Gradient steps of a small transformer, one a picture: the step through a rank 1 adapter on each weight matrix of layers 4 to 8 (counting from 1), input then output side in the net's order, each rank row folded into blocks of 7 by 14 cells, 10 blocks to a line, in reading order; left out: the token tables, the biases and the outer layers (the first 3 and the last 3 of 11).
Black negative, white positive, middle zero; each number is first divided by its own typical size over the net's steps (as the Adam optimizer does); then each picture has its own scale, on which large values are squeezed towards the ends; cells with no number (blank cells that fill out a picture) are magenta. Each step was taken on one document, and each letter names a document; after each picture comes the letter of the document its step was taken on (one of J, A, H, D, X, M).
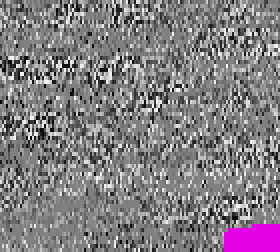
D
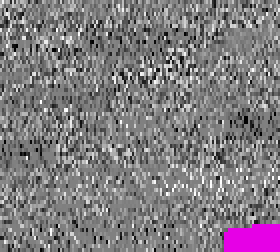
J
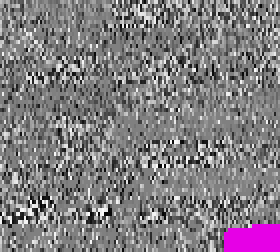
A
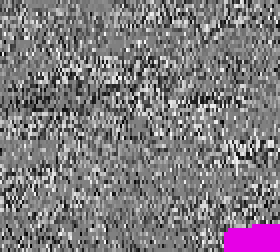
D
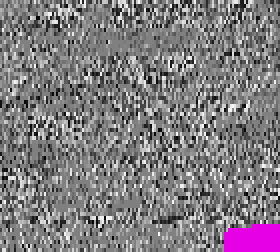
D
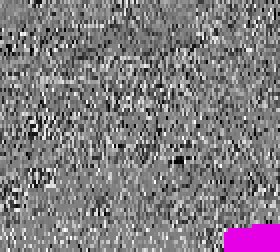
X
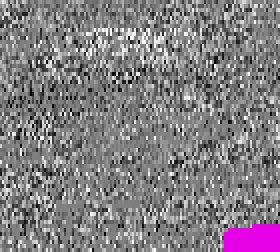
J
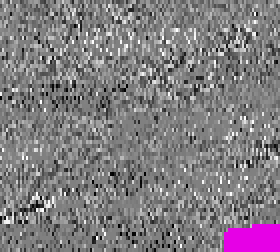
J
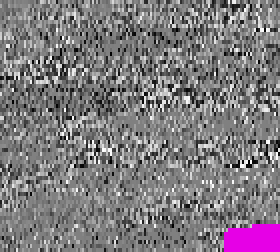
J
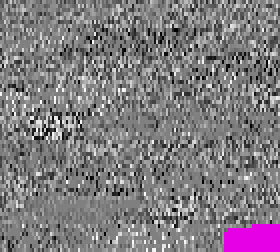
J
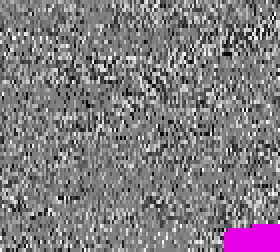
X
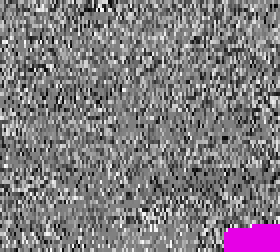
A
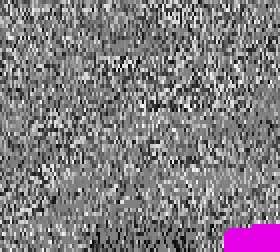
A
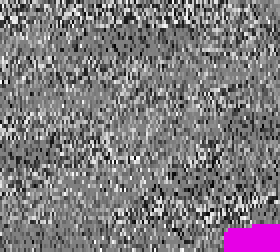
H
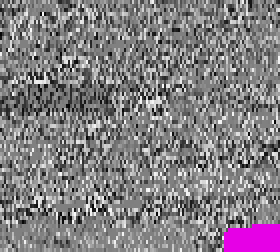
D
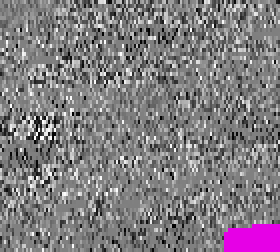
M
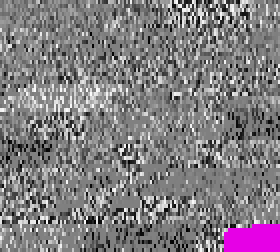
A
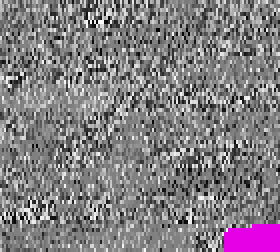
X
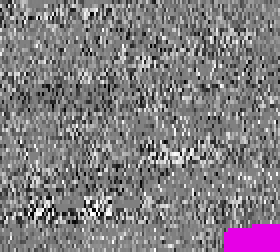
J
